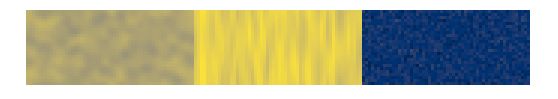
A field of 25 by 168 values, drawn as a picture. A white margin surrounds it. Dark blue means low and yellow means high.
It is made of 1 by 3 panels. Panel 1,1: high, blotchy, faint in contrast. Panel 1,2: very high, streaked downward, faint in contrast. Panel 1,3: very low, fine-grained, faint in contrast.
